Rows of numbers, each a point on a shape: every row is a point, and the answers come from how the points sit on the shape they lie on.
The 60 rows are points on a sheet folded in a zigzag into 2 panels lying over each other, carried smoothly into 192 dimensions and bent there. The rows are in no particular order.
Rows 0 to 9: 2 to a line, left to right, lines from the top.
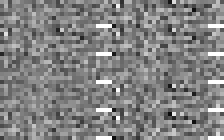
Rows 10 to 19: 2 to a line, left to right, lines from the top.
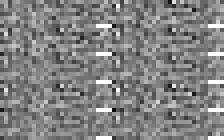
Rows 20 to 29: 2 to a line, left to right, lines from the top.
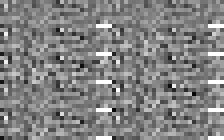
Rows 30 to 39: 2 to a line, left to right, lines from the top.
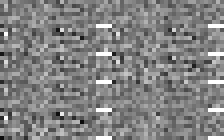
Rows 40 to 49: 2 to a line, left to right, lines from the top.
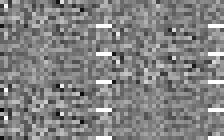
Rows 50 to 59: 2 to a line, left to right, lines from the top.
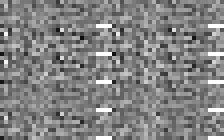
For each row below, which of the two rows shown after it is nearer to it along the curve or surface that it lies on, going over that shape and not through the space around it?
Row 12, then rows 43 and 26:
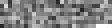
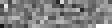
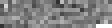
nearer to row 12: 26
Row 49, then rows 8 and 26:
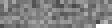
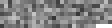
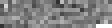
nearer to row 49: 26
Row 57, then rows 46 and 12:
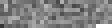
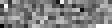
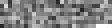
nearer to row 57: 46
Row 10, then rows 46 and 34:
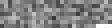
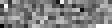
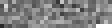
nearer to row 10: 46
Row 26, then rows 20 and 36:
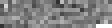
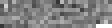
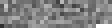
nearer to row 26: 20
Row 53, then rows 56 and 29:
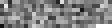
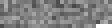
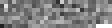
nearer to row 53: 29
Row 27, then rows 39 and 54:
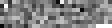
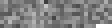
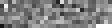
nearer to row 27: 54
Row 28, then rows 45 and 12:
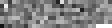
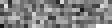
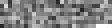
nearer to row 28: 45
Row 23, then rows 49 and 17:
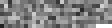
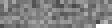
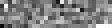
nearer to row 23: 17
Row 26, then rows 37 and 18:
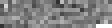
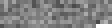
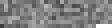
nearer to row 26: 37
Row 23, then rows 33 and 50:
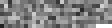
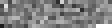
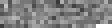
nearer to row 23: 33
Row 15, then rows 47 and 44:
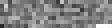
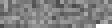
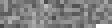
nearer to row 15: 44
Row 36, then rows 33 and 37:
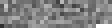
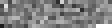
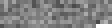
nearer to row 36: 33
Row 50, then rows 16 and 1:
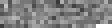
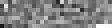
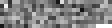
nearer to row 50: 1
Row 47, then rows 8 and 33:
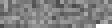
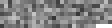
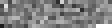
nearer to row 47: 8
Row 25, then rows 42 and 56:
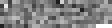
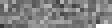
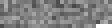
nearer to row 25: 56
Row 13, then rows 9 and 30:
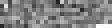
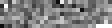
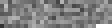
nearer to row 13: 9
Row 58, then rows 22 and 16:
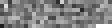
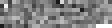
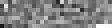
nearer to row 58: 16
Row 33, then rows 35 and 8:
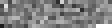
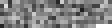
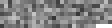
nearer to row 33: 35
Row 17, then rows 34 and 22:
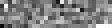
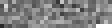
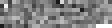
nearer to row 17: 34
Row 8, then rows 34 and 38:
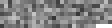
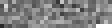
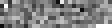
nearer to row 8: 38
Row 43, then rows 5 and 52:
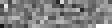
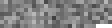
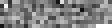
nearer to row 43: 52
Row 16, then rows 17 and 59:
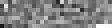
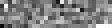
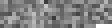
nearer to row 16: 17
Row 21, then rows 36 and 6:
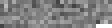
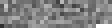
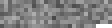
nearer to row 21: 6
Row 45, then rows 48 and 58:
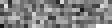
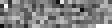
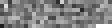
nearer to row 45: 58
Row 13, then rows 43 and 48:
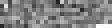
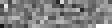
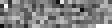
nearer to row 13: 48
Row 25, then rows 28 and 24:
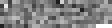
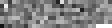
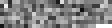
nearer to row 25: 24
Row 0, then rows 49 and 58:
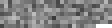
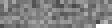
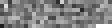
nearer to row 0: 49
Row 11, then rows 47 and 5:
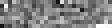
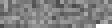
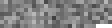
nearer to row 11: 47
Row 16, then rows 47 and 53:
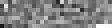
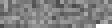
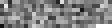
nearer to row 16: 53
